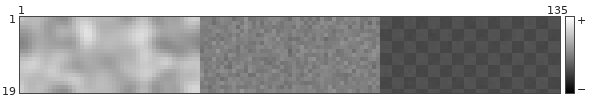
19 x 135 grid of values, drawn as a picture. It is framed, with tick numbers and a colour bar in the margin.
It is made of 1 by 3 panels. Panel 1,1: high, blotchy. Panel 1,2: middling, fine-grained, faint in contrast. Panel 1,3: low, checkered, faint in contrast.
